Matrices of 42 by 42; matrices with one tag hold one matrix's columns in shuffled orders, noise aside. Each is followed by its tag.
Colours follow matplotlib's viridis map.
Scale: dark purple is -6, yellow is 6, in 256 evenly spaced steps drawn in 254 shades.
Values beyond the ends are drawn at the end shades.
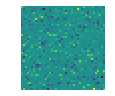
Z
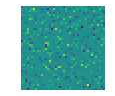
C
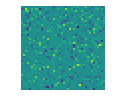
C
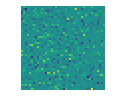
Z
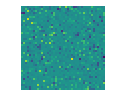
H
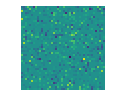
H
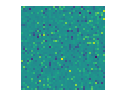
H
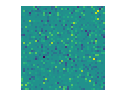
H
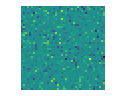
H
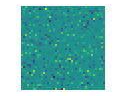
Z
